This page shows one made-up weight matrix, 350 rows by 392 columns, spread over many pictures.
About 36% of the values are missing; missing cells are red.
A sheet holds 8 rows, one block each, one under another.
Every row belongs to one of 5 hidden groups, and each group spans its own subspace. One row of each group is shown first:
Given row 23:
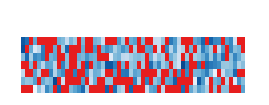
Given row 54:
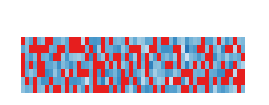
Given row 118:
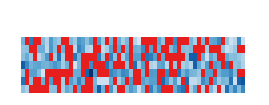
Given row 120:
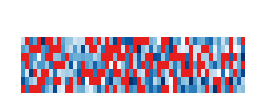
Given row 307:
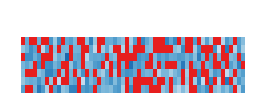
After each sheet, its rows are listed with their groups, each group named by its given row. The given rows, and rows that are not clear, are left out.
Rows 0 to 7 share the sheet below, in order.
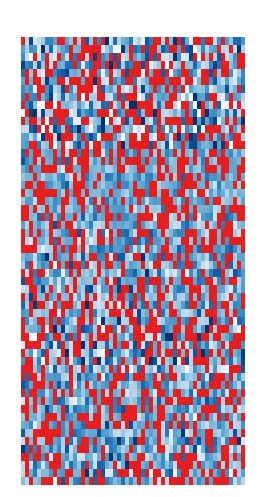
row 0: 118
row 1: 120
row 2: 23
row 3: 118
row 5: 120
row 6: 23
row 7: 120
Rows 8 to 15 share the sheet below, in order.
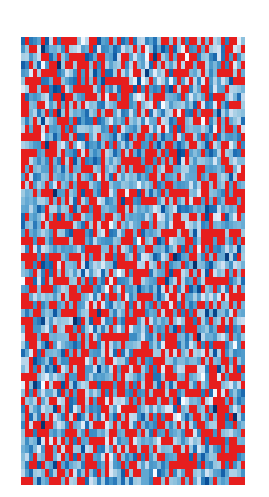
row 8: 54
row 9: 118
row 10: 307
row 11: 307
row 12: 120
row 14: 23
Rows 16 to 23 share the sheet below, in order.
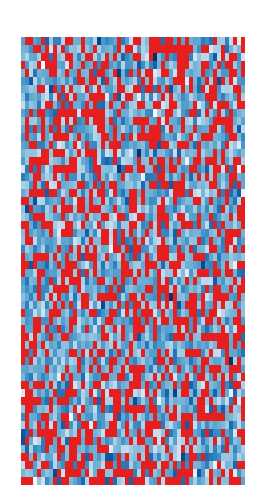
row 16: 54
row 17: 118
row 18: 118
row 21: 120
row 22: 307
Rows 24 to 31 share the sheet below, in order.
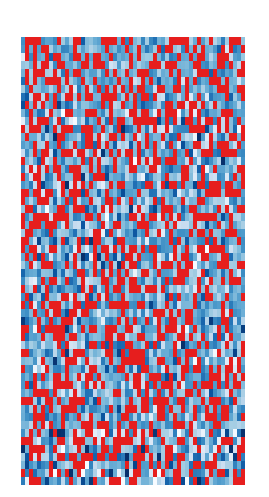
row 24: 307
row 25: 23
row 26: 120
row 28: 120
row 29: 23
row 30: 54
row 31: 307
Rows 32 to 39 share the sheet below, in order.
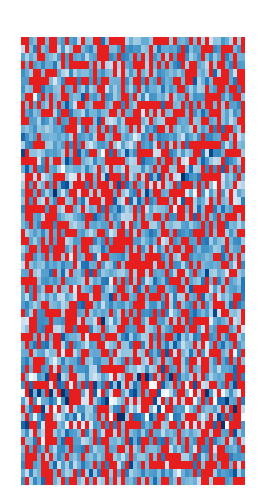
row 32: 23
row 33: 307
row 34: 23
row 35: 118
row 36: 120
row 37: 23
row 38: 118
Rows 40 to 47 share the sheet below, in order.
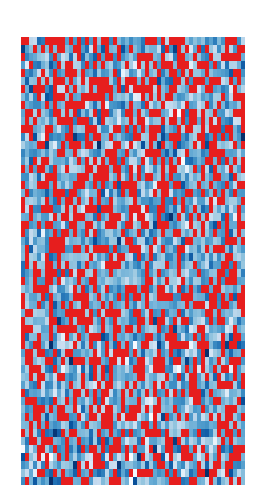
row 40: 307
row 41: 118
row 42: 54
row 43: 54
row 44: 23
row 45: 307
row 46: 307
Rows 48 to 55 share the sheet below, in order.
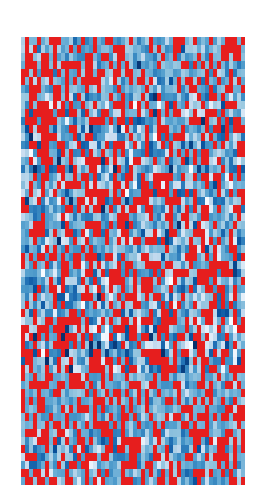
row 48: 54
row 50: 118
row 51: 23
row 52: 120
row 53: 118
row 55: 118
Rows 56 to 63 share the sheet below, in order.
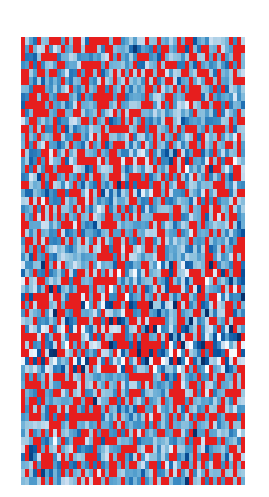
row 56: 120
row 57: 23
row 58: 54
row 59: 307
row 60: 120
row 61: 118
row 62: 54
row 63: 120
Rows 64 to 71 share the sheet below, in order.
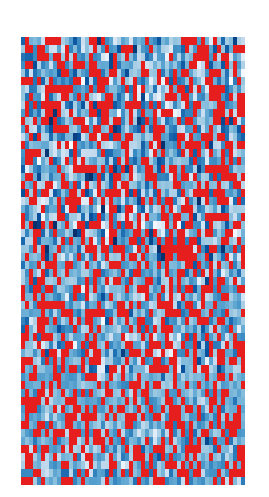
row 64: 120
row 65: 118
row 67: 118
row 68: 120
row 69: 23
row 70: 307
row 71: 118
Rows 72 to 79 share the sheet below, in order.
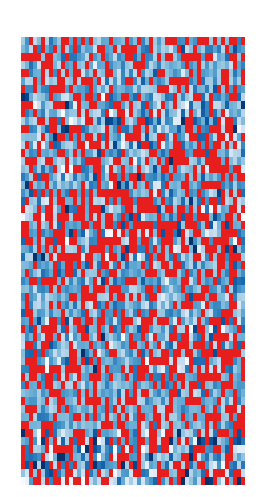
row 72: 54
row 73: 23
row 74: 54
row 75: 23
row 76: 118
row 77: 118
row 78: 118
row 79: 118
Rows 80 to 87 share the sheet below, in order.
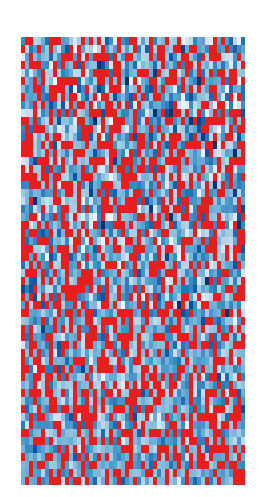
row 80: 307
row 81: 120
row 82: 23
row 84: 120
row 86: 307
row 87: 118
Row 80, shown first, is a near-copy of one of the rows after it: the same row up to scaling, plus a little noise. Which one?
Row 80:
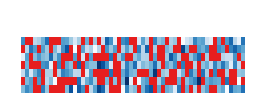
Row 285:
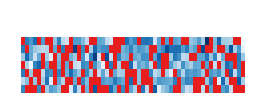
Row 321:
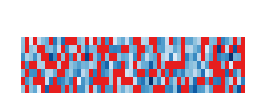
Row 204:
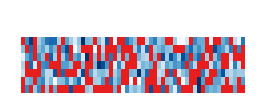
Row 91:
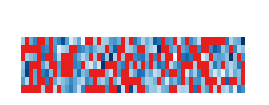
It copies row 204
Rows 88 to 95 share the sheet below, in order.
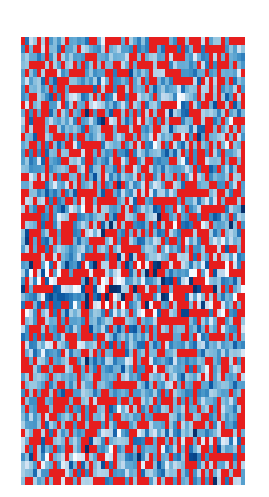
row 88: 23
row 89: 307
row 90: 54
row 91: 307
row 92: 118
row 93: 120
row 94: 54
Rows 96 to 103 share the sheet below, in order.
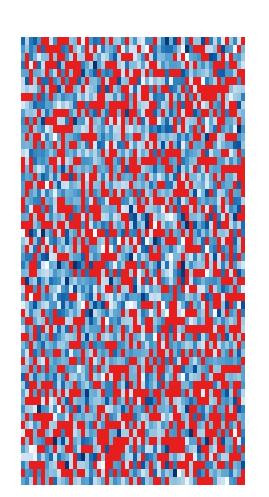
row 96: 54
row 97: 23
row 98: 23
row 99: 54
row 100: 120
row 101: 118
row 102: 307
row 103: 120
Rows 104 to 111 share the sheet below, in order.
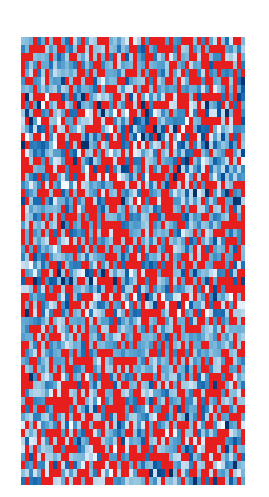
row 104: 118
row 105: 54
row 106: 23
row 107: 23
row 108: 118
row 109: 118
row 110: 118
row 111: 54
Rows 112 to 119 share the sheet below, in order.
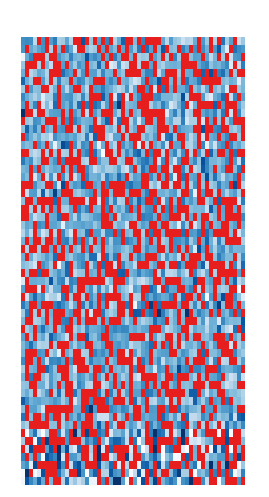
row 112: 307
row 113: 120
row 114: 23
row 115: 23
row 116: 307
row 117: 307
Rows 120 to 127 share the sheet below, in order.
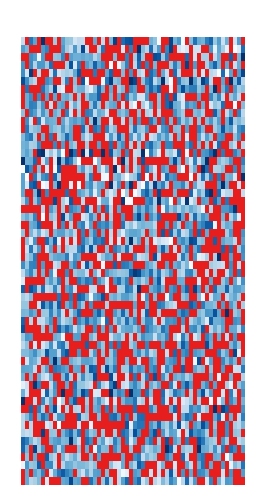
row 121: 54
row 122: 307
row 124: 120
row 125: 23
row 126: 23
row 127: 118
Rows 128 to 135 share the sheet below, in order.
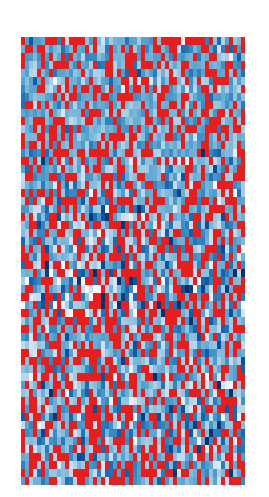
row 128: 307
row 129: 23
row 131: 118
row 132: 118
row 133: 120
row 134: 307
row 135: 120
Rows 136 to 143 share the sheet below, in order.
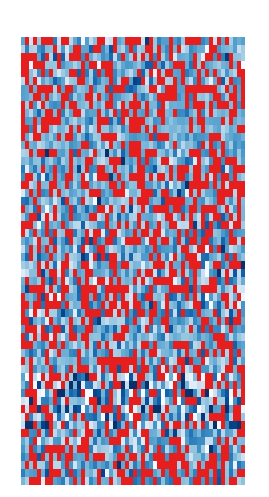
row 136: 307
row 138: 118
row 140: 307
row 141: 118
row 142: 54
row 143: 54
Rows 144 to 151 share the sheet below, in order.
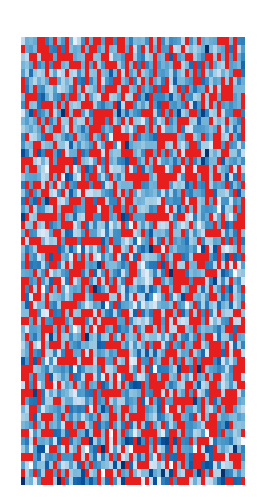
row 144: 120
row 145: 118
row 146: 307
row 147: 307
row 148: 54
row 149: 307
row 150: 120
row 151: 23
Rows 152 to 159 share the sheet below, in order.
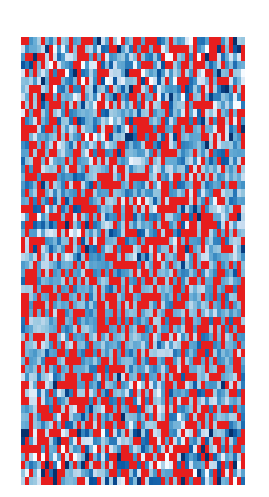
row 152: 120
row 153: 120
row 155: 120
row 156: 120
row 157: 23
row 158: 120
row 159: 23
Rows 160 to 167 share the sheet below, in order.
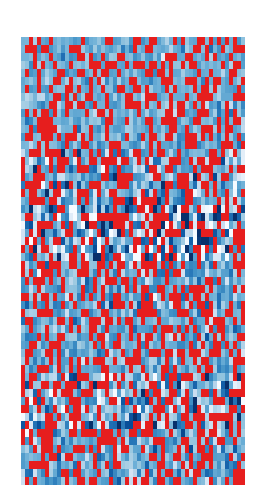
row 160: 54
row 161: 307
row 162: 118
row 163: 307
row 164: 54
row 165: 120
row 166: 307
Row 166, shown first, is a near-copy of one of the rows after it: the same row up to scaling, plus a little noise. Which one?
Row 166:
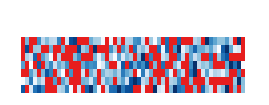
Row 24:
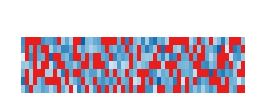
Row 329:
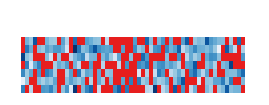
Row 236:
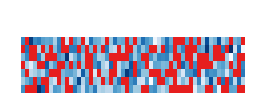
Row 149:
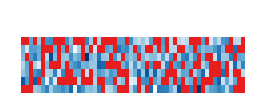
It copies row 329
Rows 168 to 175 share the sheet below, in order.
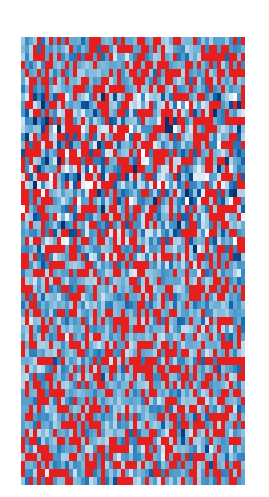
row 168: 54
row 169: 23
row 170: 118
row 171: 23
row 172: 120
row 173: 307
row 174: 23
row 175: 54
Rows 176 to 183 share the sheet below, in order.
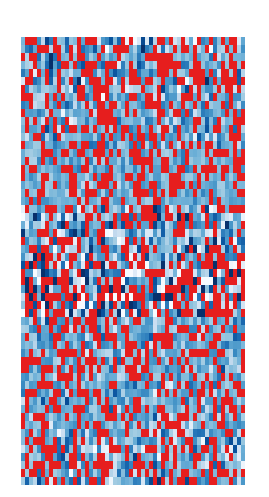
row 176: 118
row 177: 23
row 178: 54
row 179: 23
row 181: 118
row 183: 307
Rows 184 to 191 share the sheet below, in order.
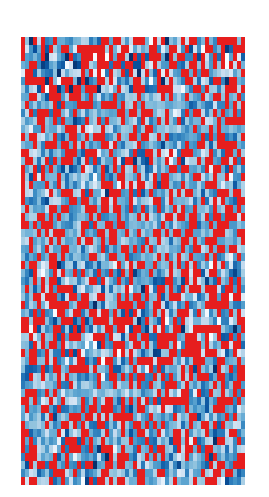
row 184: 307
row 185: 118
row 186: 54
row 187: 118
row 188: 120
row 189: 54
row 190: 23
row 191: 118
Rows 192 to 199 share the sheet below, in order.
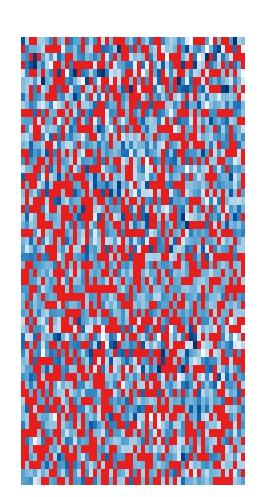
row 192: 120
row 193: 120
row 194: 54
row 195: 54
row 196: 54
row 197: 118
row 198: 307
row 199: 23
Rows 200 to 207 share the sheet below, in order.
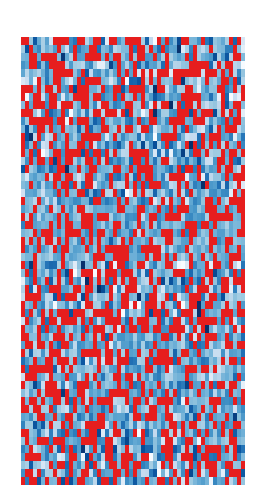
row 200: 307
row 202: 120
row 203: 54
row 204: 307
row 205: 120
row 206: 23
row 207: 118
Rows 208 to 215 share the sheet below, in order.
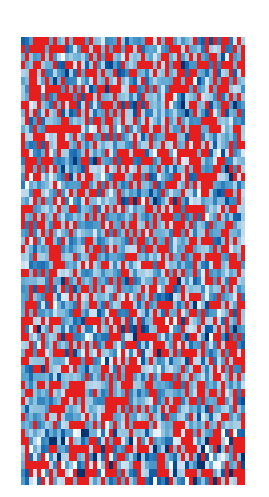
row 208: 23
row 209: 54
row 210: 307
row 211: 120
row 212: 23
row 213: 54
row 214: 307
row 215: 120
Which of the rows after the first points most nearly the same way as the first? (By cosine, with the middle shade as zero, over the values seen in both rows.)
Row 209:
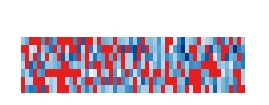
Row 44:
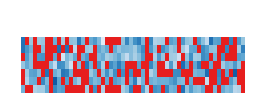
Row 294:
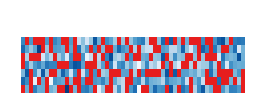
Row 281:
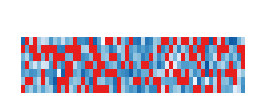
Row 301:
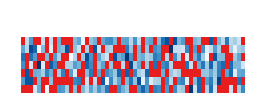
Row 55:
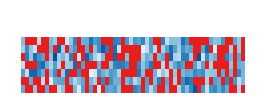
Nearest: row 55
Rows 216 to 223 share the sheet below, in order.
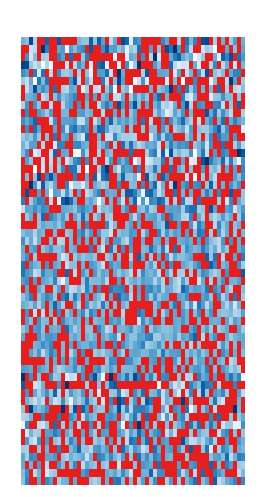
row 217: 120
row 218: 120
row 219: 120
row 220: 23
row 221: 118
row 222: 23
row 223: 54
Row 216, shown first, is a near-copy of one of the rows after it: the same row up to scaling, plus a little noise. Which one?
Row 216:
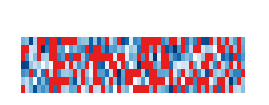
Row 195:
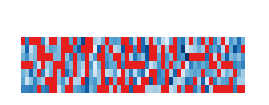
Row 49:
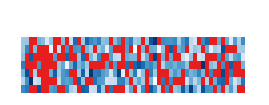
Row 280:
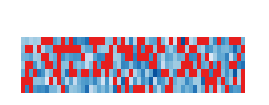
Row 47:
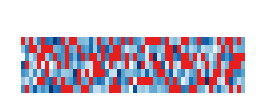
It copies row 47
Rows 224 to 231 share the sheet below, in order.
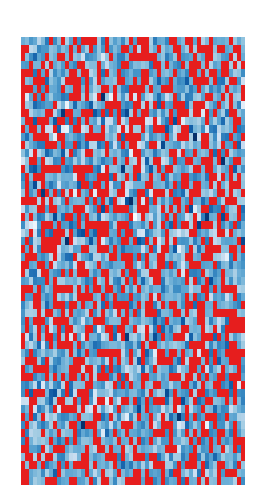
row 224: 118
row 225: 23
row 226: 118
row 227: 120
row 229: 54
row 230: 118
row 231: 23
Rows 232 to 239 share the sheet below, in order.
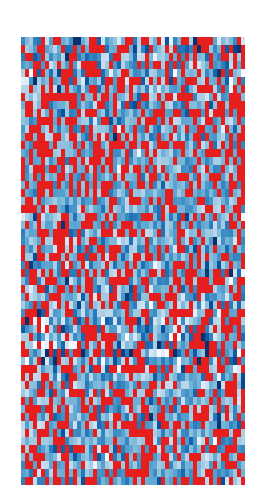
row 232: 120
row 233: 54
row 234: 118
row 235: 23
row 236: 307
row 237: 23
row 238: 307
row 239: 118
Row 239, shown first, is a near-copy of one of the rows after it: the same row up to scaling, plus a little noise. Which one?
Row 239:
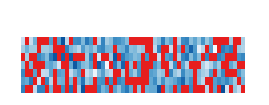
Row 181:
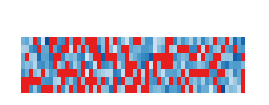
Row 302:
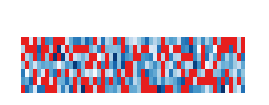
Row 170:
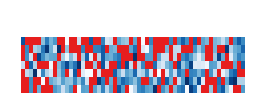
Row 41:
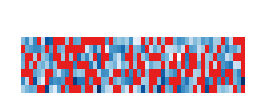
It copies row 302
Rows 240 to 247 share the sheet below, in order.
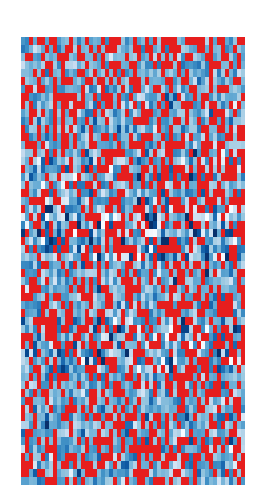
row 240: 23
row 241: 54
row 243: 118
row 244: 307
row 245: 120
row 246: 118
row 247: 307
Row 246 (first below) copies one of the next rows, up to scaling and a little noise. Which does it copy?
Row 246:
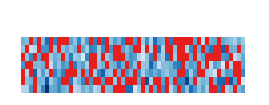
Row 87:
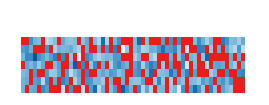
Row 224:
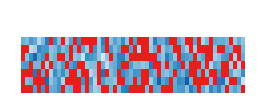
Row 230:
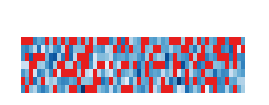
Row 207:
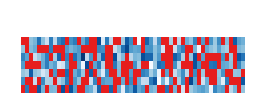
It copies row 224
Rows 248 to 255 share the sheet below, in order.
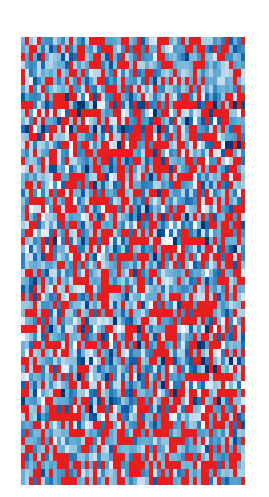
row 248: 54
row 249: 118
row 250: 307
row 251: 23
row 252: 120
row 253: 120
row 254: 118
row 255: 120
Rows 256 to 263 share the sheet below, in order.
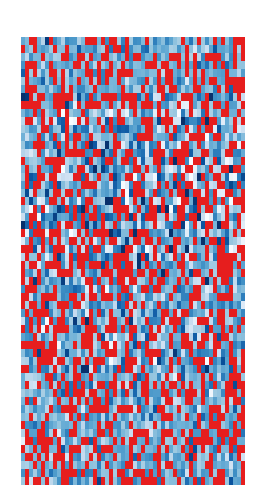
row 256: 118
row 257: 23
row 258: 307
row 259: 120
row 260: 118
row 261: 54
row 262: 54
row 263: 307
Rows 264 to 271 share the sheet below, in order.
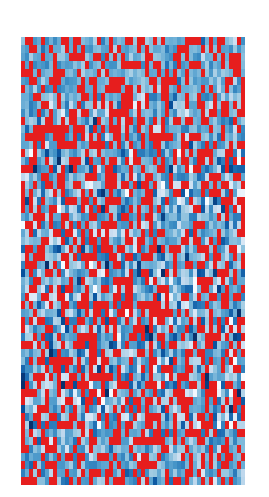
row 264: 23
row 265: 54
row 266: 118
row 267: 307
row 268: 118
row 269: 118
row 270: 307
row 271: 120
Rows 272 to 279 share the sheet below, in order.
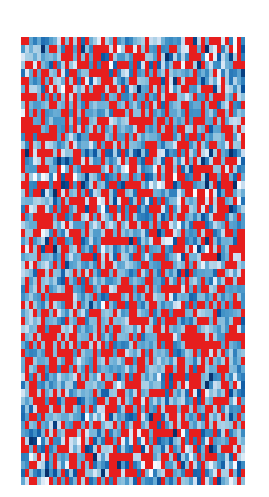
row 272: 120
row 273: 307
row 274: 23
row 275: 23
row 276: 23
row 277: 307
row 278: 120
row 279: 54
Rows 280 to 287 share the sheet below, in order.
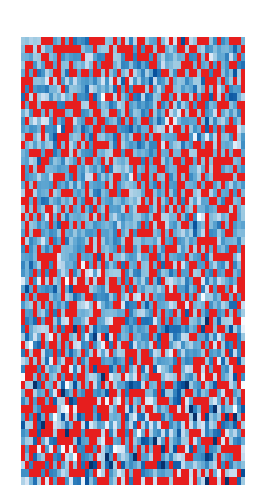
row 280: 54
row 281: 23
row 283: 118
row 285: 307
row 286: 23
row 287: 118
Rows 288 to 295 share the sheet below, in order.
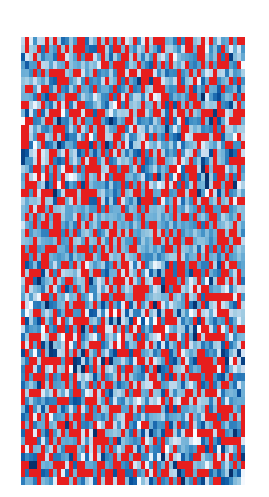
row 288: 307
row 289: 23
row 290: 23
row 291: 307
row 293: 118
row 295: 120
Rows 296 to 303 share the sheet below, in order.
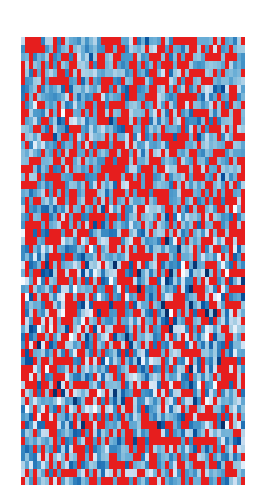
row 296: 118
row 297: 23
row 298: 118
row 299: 23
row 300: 120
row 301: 54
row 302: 118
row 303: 120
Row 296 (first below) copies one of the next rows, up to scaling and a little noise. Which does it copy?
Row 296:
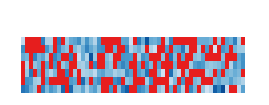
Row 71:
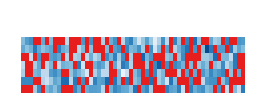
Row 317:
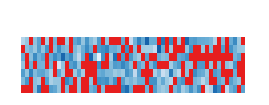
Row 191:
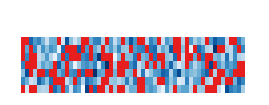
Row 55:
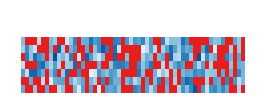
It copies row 317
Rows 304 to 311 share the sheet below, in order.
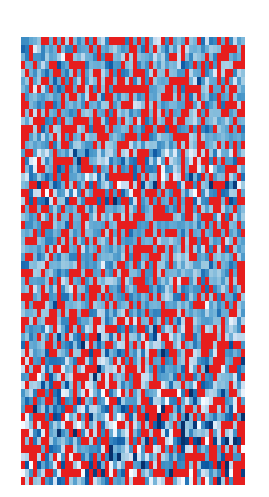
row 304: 23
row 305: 120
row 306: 54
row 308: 23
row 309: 118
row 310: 118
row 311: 120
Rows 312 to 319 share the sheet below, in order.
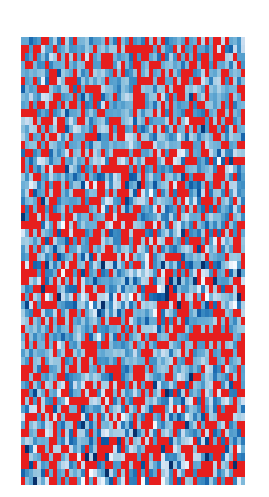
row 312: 307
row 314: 307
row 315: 23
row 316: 23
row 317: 118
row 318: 118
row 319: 118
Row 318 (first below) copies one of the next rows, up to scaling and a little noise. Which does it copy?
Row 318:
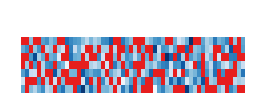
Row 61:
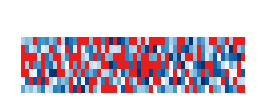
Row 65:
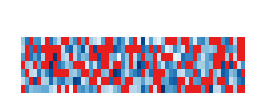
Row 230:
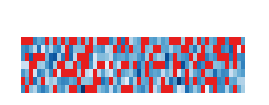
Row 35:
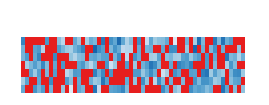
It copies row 61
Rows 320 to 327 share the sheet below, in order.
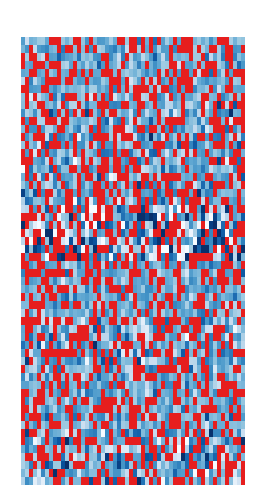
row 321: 307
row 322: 307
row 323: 118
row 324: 23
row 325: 54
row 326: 54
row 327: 23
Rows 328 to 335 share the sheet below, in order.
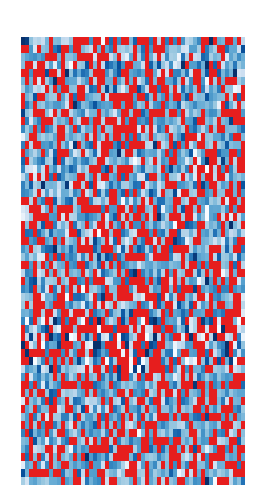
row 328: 23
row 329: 307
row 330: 120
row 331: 307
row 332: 120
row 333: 54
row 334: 118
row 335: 118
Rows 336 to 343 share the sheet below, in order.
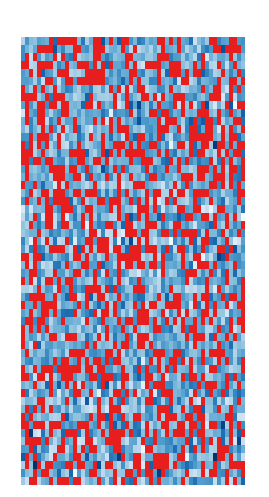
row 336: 120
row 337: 120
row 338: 118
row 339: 23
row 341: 54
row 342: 118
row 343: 118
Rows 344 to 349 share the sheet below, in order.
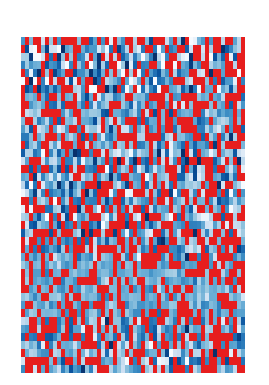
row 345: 120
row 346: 120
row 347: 118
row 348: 307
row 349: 118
